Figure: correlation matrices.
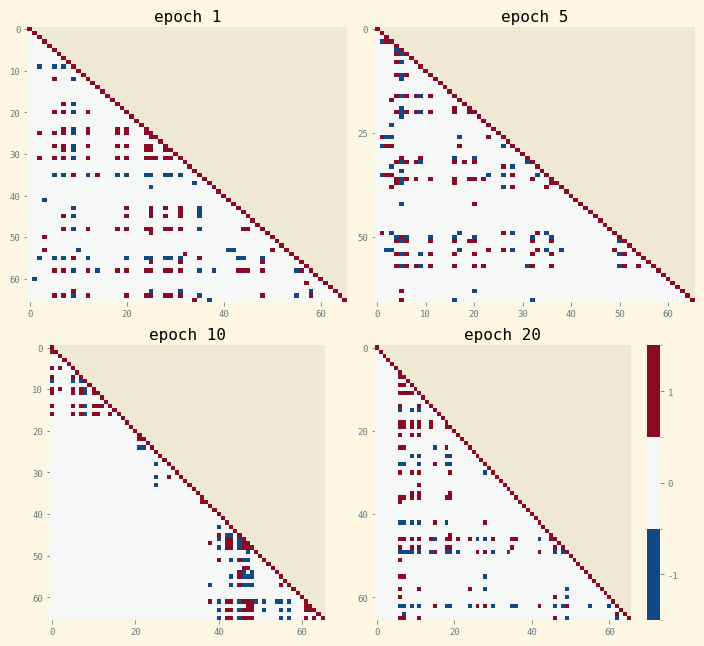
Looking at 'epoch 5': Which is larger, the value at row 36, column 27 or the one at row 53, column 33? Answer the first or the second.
the second
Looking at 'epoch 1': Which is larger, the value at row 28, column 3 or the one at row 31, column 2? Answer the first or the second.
the second
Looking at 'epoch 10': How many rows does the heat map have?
66
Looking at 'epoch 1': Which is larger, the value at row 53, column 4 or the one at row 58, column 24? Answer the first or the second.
the second
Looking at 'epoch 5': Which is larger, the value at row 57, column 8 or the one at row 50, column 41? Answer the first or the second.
the first
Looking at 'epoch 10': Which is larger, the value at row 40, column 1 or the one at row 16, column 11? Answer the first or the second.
the second
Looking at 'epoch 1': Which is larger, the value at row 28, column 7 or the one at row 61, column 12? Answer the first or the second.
the first
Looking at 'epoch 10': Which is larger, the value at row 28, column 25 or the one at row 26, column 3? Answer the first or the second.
the second
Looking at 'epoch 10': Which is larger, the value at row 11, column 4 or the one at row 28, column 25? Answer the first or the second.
the first
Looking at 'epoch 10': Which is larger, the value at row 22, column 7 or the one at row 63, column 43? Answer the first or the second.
the second
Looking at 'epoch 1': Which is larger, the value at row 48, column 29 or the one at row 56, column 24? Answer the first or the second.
the first
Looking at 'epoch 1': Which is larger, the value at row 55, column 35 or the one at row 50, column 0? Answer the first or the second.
the first
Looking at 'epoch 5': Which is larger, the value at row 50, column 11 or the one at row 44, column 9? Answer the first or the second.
the second
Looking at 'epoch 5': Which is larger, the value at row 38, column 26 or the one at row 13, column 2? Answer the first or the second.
the second
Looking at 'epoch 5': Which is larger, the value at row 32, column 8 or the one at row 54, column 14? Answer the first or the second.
the first
